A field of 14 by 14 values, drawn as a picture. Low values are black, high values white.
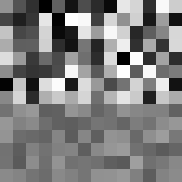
The halves do not mirror each other. A horizontal seam about 60% of the way down splits the table, and the bottom part is calmer. The histogram is bell-shaped. Overall the values sit about 50% of the way up the scale. The top left is the ninth with the lowest average. There is no overall slope.
